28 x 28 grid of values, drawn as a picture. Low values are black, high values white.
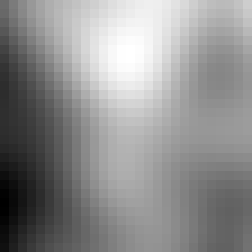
The field climbs toward the top right. Values change most from cell to cell in the top left. The ninth with the lowest average is the bottom left. The top middle is the ninth with the highest average. No lone cell stands out from its neighbours.
